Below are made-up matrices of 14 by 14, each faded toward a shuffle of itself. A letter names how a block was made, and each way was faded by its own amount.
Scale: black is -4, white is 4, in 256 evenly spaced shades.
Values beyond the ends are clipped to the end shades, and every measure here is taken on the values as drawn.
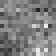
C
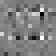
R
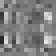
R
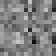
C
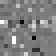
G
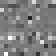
G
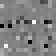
G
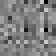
C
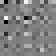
R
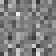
C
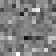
G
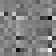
R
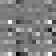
R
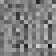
C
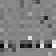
R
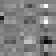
R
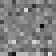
G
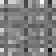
R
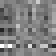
R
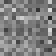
C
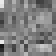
R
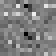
G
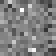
G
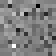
G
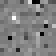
G
